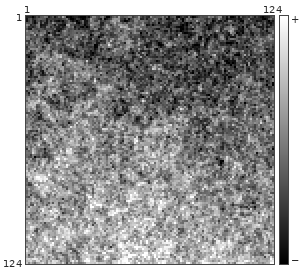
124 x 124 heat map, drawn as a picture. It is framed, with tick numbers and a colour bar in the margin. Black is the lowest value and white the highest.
Overall the values sit about 50% of the way up the scale. There is an overall slope up to the bottom. No row or column stands out. The ninth with the highest average is the bottom middle.
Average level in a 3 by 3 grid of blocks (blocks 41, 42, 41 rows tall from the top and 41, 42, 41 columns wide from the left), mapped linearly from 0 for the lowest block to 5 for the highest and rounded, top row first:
100
332
454
